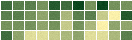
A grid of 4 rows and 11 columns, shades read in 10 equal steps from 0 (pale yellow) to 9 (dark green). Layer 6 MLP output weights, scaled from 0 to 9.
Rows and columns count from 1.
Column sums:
25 21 17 14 21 15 24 15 12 12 23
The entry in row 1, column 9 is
9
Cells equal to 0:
2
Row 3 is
5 5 5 4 5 2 5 3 0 4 4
